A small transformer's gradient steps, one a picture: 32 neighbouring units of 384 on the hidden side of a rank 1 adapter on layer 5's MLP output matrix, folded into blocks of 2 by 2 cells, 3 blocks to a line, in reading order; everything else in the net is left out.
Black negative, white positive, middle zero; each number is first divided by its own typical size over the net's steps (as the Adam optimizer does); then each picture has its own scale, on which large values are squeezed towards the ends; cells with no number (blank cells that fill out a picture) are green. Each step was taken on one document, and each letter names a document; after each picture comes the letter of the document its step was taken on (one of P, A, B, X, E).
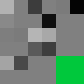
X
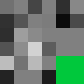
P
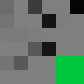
X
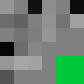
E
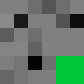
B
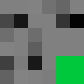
B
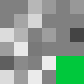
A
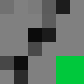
E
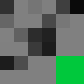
X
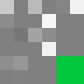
X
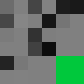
X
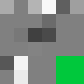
E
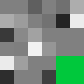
P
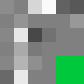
E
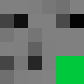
B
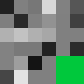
E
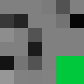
B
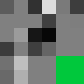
E
